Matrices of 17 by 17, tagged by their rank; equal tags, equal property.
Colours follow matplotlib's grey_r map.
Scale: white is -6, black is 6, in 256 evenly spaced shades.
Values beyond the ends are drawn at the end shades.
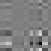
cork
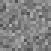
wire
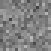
wire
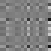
cork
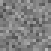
wire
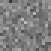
wire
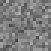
wire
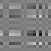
cork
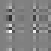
cork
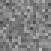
wire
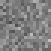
wire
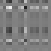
cork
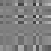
cork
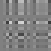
cork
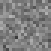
wire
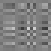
cork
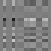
cork
